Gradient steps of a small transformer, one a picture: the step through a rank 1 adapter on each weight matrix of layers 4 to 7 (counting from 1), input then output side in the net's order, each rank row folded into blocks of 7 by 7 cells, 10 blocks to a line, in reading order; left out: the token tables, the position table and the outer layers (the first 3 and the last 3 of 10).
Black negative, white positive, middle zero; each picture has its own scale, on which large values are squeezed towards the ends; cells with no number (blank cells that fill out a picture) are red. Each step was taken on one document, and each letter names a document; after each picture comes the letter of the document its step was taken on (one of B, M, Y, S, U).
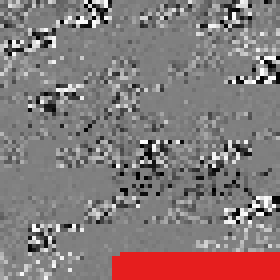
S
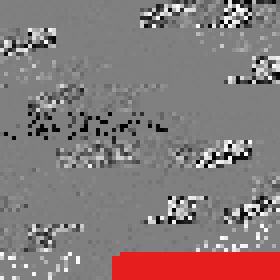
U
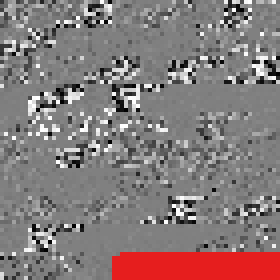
U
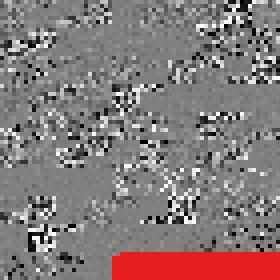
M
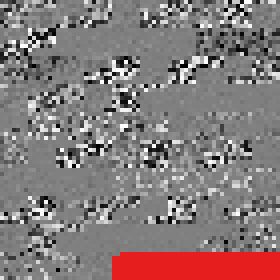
U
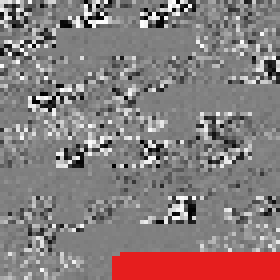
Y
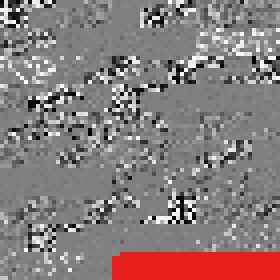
M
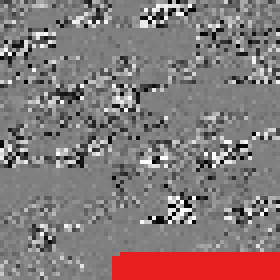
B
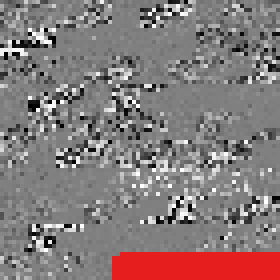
U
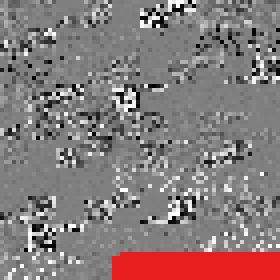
M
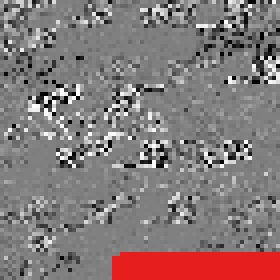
S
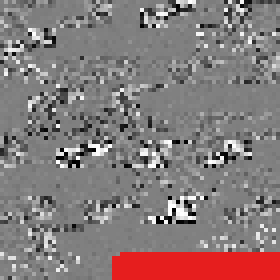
U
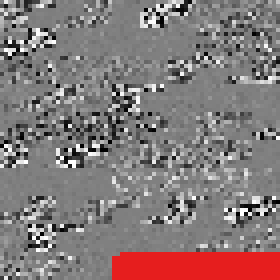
B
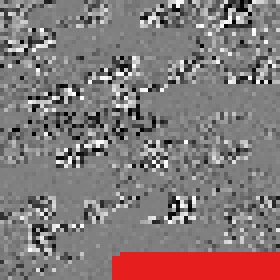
M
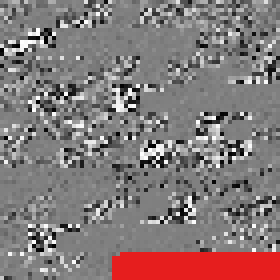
Y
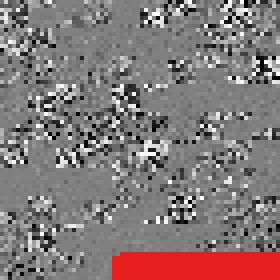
B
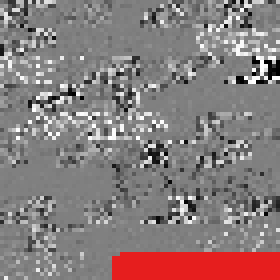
M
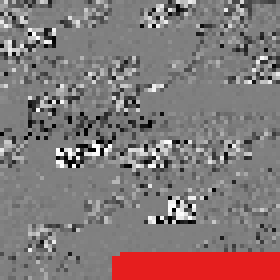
U
